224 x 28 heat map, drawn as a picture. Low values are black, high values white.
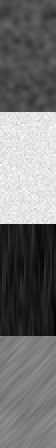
It is made of 4 by 1 panels. Panel 1,1: low, blotchy, faint in contrast. Panel 2,1: very high, fine-grained, faint in contrast. Panel 3,1: very low, streaked downward, faint in contrast. Panel 4,1: middling, slanting up to the right, faint in contrast.
